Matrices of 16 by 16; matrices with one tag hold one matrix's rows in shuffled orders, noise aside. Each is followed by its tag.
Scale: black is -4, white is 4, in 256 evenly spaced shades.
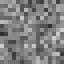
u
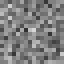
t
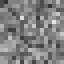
u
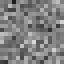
u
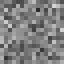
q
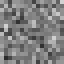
q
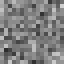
q
